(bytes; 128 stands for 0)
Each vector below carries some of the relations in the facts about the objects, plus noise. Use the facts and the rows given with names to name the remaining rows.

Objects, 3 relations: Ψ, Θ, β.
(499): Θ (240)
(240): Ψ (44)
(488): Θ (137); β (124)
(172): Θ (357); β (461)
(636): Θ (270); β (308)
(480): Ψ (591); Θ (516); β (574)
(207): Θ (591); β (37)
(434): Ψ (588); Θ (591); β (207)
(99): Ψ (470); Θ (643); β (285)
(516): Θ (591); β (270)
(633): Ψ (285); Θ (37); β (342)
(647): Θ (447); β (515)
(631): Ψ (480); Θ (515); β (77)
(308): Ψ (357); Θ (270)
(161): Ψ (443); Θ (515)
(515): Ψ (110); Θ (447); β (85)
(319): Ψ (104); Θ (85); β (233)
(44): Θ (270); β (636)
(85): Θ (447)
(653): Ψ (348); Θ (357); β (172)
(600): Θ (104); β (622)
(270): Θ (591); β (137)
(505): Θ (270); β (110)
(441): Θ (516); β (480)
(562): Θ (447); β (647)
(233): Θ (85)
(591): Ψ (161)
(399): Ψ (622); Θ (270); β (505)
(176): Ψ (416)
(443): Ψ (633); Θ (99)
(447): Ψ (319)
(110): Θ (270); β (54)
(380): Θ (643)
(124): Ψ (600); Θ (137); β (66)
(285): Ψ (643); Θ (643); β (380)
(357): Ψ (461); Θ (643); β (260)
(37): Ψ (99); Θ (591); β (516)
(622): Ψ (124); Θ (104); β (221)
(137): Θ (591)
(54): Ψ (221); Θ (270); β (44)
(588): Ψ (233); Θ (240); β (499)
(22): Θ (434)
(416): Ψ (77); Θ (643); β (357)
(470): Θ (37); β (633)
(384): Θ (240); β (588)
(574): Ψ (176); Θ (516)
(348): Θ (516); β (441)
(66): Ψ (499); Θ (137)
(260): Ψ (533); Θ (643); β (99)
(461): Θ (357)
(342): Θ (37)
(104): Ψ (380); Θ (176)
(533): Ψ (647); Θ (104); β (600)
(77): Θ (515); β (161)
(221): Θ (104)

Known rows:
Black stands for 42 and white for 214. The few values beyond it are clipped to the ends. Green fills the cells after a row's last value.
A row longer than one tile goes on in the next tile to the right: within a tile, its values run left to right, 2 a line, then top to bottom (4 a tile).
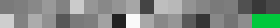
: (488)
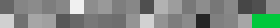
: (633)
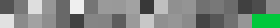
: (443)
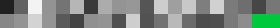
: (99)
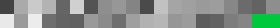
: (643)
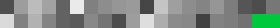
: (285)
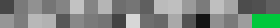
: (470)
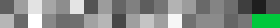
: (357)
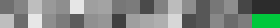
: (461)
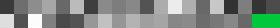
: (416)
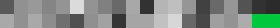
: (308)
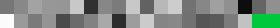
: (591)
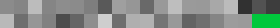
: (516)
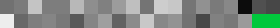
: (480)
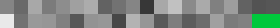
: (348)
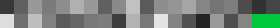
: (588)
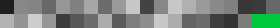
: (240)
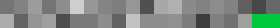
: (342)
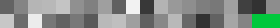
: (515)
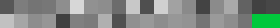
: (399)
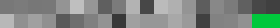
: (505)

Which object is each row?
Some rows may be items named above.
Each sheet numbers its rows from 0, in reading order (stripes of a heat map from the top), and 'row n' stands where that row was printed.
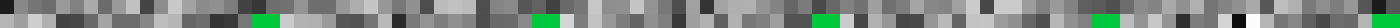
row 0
(240)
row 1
(44)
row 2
(653)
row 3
(574)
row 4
(137)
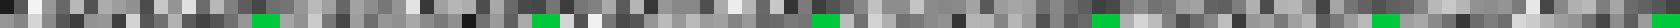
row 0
(99)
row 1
(85)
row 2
(416)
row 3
(172)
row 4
(270)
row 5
(447)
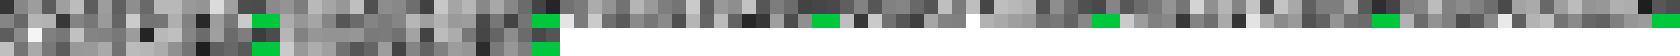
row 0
(37)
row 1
(380)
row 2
(233)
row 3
(176)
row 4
(124)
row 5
(516)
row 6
(260)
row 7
(110)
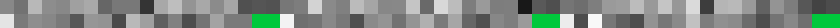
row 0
(348)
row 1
(480)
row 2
(77)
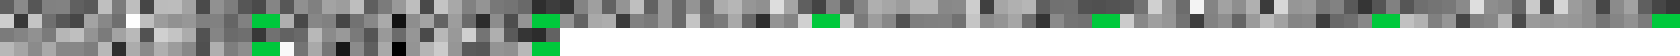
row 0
(176)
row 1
(66)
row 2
(37)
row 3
(562)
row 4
(443)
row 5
(399)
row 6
(54)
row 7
(434)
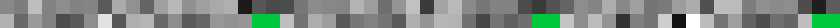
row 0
(516)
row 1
(384)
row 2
(137)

